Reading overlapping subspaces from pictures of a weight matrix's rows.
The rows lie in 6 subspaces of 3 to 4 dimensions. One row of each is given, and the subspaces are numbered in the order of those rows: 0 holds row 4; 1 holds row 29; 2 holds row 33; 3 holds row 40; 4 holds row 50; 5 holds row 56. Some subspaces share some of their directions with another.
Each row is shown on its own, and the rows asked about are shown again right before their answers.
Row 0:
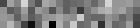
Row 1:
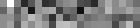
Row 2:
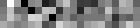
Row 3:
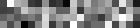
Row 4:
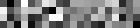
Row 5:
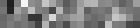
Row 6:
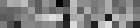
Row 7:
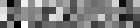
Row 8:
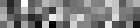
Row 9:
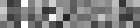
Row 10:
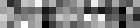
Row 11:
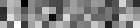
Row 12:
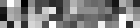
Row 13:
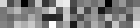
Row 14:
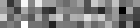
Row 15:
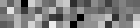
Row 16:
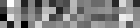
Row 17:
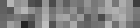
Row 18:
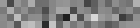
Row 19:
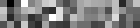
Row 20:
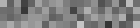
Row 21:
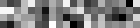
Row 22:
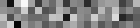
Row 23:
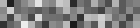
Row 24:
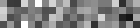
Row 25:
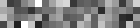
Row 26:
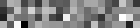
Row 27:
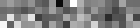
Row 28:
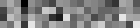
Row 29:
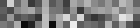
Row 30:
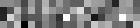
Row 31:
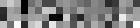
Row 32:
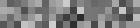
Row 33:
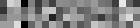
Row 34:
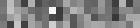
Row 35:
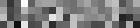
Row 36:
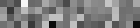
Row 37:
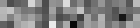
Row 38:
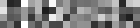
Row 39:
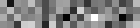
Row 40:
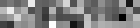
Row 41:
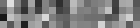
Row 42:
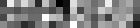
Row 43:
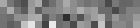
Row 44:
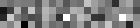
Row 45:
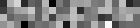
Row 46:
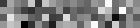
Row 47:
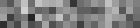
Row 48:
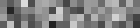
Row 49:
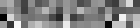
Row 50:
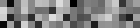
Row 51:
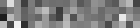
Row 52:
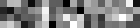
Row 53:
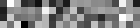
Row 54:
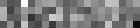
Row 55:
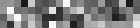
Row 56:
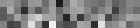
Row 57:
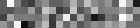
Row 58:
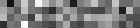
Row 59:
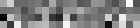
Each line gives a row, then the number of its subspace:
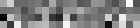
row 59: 2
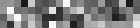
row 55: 3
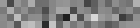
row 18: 1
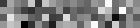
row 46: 5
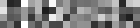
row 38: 2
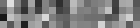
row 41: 5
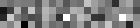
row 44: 0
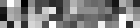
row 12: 5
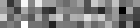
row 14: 4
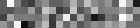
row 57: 1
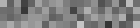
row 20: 3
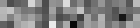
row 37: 3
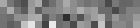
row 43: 5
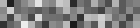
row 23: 4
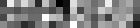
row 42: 5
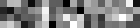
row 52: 3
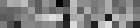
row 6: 5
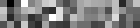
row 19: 0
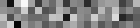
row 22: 1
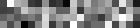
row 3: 5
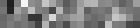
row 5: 0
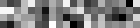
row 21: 3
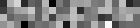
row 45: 2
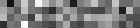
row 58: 4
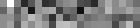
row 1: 0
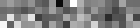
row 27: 4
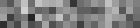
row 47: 4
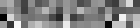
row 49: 2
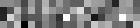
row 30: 0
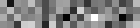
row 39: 1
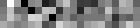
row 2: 0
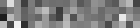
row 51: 2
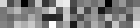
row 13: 5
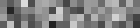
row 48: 3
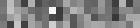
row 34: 3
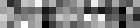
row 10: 4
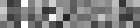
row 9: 2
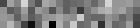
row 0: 5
